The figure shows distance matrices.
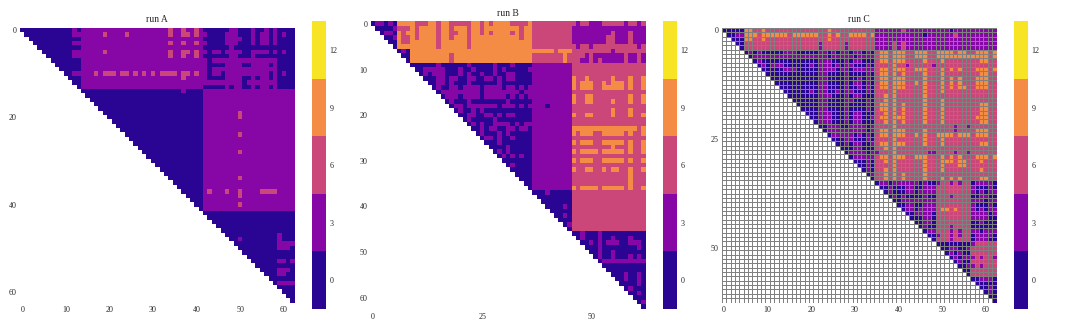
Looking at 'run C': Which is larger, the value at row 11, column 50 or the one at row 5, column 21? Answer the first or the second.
the first
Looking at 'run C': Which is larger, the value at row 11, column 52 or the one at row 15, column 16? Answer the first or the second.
the first
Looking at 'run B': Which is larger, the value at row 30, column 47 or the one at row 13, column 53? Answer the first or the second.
the second
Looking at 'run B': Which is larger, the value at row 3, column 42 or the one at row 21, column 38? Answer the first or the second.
the first
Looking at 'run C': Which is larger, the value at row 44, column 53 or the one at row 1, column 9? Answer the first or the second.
the second
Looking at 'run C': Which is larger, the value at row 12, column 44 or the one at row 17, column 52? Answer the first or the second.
the first
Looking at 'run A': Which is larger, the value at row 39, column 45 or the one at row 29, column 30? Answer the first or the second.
the first
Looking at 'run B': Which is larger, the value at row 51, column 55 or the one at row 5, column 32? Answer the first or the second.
the second
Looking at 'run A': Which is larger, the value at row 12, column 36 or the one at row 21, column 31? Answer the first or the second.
the first
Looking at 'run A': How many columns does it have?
63
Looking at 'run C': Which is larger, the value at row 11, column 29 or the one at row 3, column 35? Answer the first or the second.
the second
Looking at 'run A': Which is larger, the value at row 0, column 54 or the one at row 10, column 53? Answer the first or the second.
the second
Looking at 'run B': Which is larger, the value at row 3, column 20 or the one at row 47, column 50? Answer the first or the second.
the first
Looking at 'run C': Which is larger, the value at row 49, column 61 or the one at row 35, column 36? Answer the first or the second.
the first
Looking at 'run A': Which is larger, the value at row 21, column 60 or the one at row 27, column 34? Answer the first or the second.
the first
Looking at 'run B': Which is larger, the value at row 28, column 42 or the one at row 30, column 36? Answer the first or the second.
the first
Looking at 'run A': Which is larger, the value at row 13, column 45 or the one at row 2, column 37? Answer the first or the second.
the second
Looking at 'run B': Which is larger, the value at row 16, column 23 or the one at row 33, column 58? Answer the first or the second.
the second
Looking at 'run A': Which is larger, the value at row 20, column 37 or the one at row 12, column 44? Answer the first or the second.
the second
